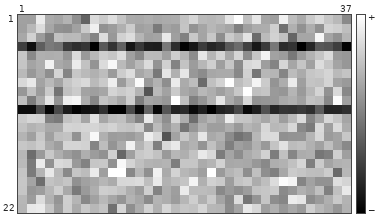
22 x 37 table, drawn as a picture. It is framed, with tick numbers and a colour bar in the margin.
Rows 4 and 11 stand out from the rest. No overall slope runs across the table. The values are skewed, with a long tail toward low values.
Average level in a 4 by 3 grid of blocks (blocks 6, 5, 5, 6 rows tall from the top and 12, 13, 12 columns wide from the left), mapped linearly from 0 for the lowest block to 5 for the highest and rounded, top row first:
211 / 001 / 544 / 554
